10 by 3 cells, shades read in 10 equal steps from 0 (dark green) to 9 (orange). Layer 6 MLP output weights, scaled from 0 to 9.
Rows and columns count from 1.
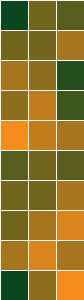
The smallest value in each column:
0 4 1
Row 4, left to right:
5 7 2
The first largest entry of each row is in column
2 3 1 2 1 2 3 3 2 3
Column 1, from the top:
0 4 6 5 9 3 4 4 6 0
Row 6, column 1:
3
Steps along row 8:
up up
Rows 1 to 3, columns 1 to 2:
0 4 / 4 4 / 6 5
